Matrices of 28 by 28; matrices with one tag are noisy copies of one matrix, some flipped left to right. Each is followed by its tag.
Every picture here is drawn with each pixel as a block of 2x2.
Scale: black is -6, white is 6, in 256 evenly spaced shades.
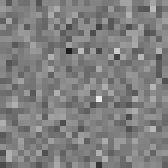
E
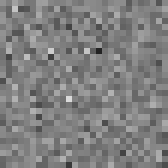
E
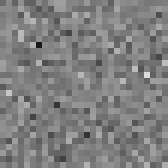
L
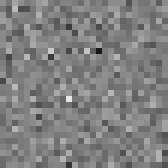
E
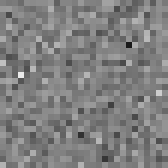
L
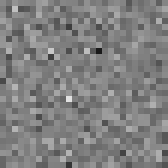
E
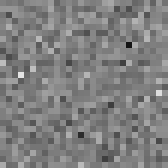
L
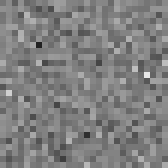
L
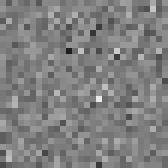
E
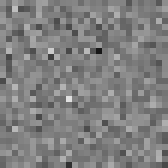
E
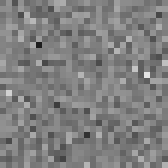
L
